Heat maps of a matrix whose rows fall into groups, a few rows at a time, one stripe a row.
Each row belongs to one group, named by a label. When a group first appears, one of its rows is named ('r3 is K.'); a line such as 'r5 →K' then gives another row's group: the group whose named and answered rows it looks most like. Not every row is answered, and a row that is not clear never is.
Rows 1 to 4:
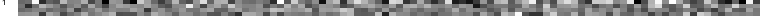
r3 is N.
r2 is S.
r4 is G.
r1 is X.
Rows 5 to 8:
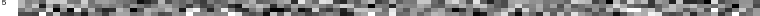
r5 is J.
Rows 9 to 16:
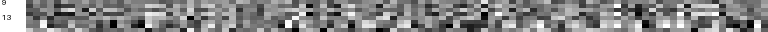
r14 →X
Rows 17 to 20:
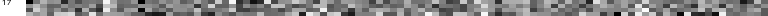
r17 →N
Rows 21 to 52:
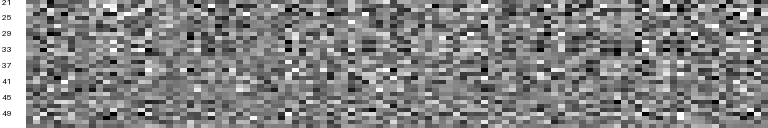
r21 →G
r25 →G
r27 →G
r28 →X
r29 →G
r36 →X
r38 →G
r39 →X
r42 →S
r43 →S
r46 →J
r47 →G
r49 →X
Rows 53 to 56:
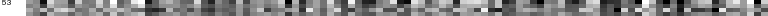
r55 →J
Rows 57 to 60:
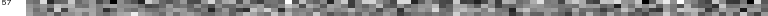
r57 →X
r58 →J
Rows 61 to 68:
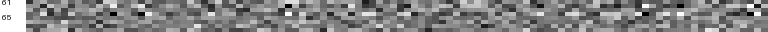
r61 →N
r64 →X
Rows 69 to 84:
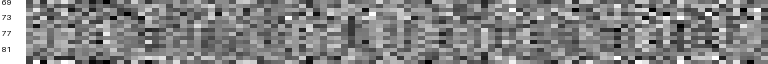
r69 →S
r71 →N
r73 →X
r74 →N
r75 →S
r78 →J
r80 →J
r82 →G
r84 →S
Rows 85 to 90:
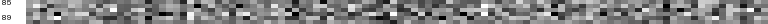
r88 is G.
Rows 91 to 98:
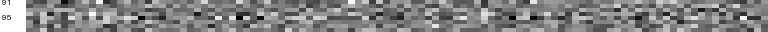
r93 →J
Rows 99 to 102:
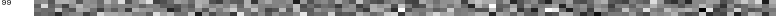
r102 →G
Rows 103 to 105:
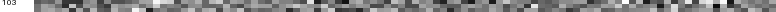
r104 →N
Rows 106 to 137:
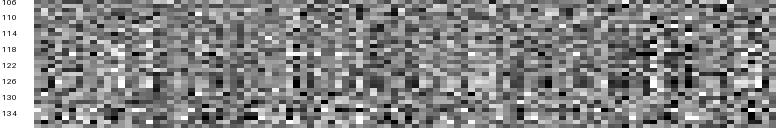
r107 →J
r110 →X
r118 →S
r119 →N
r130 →J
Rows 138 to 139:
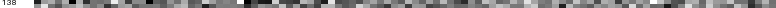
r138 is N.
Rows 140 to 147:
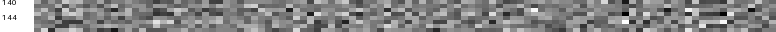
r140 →J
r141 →S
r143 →J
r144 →X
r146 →G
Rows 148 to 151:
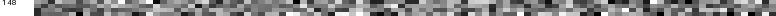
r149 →G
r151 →N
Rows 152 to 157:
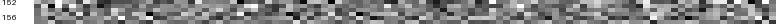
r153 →S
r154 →S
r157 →X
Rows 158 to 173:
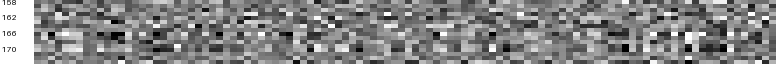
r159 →N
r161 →S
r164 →G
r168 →X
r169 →J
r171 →S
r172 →X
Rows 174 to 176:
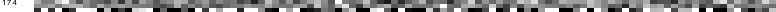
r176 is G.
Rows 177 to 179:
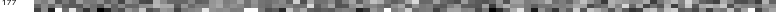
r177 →X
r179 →S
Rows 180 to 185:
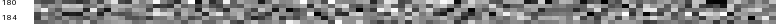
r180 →G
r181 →J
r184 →N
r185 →N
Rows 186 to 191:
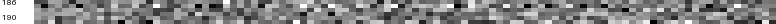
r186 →N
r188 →J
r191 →X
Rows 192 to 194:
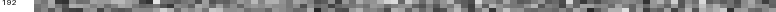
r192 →G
